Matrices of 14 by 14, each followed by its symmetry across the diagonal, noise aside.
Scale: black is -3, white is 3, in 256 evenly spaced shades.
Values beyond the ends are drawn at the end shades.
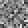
symmetric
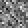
neither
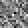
antisymmetric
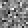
antisymmetric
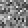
neither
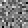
symmetric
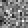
neither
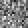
neither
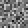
symmetric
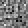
symmetric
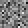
neither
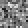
antisymmetric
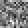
neither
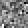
antisymmetric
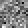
neither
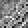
symmetric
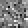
antisymmetric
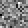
neither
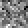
antisymmetric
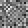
symmetric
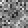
symmetric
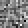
antisymmetric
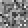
symmetric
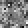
antisymmetric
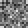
symmetric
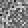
symmetric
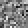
antisymmetric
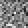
antisymmetric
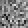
neither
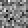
neither
